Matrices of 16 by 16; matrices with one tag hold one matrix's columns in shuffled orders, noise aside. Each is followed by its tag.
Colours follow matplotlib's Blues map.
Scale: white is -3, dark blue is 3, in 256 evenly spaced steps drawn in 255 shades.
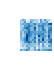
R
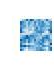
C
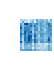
R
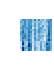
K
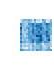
R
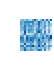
C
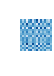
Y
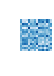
Y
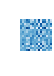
Y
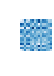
Y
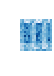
R
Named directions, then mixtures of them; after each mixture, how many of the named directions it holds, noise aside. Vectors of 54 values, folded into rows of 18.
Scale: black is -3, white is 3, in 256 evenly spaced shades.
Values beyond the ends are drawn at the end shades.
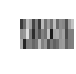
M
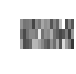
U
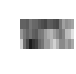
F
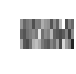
one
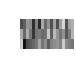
three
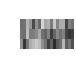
three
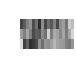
two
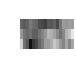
one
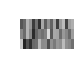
three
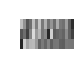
two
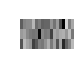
one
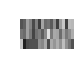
three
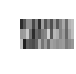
two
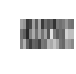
two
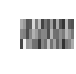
two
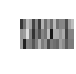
one
